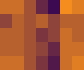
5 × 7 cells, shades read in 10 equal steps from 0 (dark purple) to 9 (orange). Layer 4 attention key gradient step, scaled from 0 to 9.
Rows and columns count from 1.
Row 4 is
6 6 5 4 2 7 7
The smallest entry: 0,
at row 1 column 5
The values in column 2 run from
6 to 7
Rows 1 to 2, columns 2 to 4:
7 5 2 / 6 5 6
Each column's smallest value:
4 6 5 2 0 6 6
